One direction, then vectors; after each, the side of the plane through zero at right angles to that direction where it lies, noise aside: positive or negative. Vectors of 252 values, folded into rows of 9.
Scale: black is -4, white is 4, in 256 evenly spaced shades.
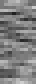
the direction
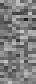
positive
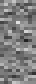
positive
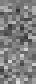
positive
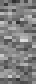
negative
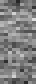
negative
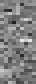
negative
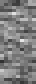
negative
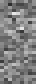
negative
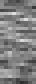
negative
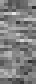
negative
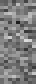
negative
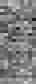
positive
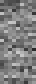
negative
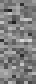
negative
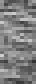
negative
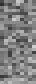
positive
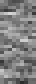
negative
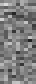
positive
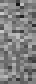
negative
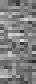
negative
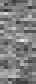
negative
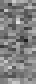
positive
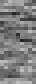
positive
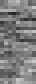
positive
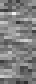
negative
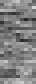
positive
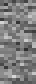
negative
